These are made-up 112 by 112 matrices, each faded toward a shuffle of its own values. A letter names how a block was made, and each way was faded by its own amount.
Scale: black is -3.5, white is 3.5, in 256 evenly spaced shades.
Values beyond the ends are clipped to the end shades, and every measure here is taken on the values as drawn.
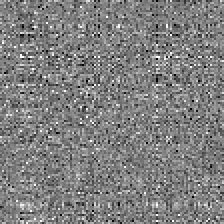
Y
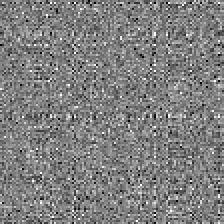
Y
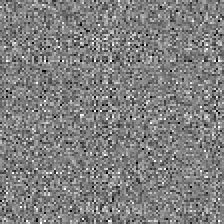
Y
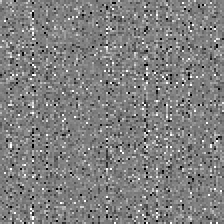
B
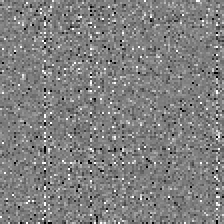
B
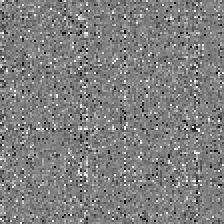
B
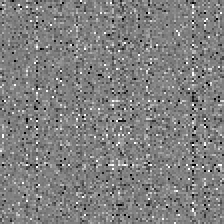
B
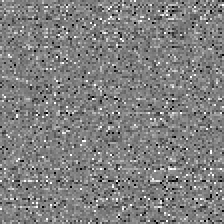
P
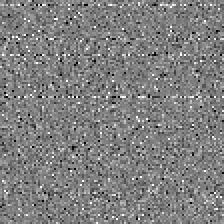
P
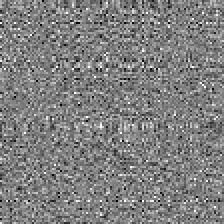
Y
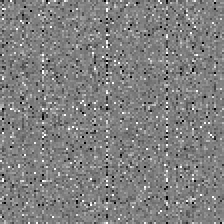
B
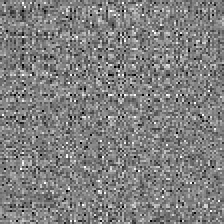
Y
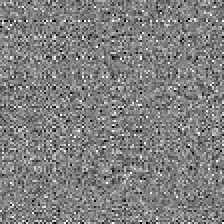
Y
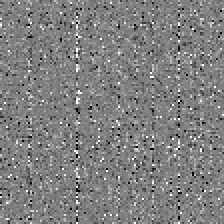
B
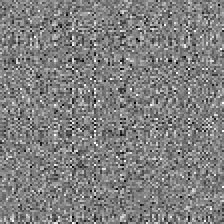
Y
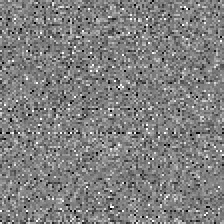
P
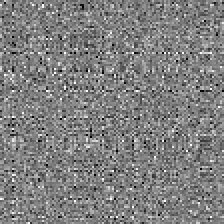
Y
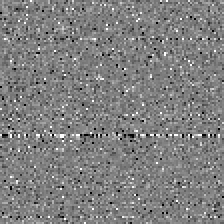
P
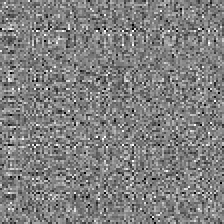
Y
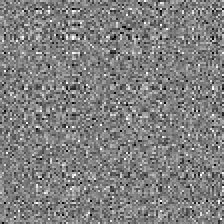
Y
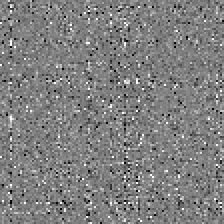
B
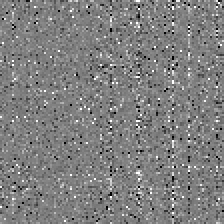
B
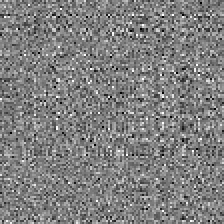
Y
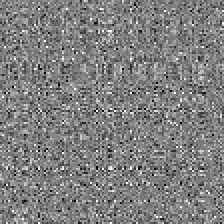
Y
